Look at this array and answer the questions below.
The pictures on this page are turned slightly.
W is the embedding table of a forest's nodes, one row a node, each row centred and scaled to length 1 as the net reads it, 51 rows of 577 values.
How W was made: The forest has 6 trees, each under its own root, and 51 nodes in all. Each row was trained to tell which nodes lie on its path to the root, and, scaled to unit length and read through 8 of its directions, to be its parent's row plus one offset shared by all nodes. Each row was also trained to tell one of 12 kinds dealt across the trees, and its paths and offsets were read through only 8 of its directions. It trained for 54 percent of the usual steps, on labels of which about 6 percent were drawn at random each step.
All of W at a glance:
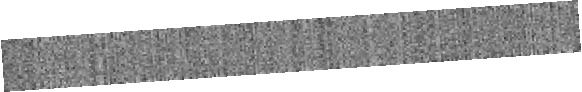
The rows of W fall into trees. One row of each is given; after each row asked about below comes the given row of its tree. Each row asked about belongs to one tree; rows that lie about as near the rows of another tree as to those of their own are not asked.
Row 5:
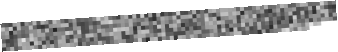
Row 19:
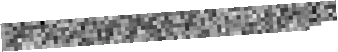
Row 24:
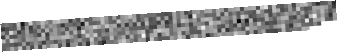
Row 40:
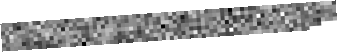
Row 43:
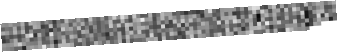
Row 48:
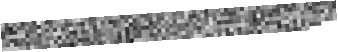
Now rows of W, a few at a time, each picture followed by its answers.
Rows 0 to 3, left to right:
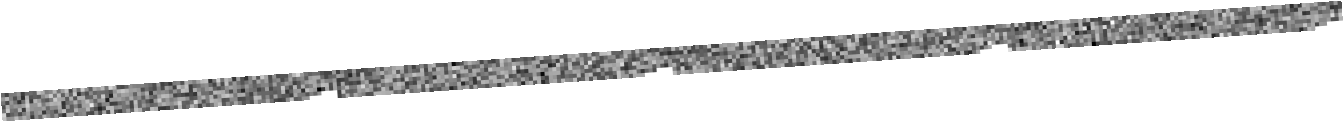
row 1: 24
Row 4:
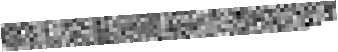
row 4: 24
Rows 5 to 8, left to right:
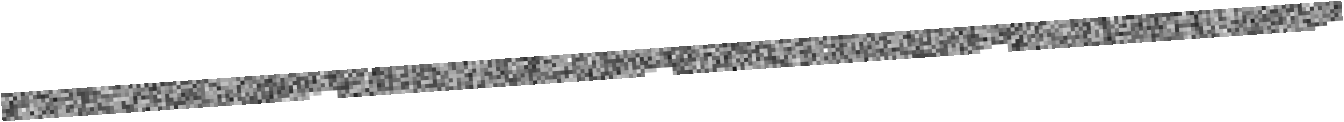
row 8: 24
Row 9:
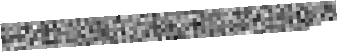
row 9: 43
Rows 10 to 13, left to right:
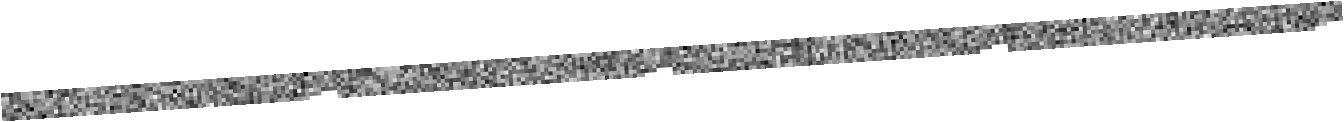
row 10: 40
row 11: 24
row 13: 43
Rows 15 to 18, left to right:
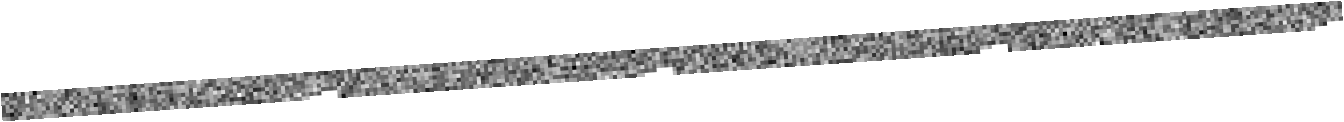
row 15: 24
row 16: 24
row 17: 43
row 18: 40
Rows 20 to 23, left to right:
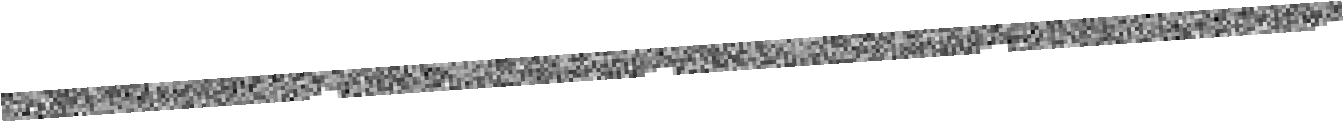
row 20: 40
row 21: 43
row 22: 43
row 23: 43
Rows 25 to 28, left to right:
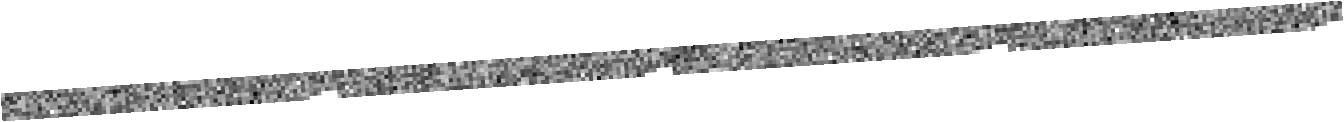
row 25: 40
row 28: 24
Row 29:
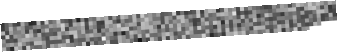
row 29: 43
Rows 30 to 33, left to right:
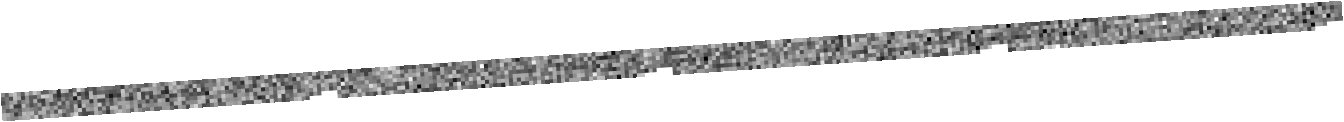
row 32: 43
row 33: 43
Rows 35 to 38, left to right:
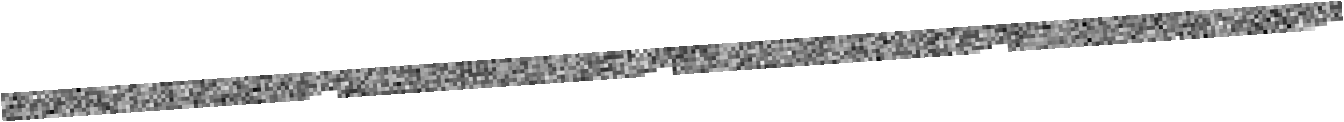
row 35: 43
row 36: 48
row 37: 24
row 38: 24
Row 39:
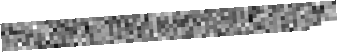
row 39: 40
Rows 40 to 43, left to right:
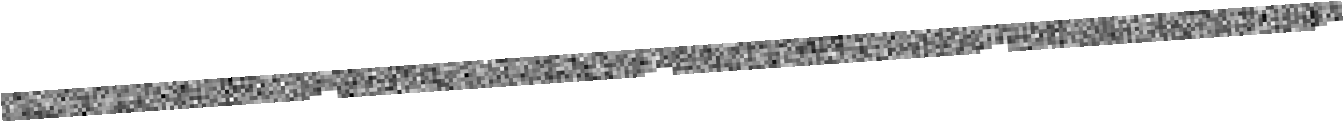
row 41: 43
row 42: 24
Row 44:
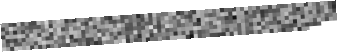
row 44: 48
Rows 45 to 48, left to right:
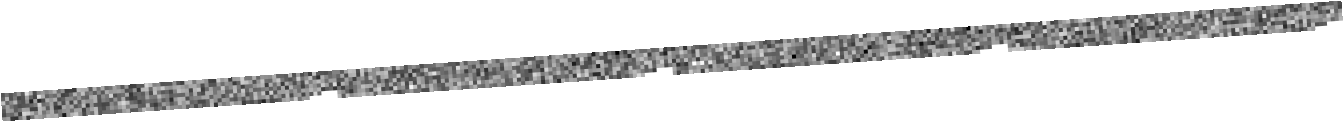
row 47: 24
